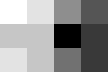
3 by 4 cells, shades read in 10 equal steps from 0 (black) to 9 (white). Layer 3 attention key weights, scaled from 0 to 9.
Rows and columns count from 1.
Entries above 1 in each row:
4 3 4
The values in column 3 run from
0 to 5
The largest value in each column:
9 8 5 3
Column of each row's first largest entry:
1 1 1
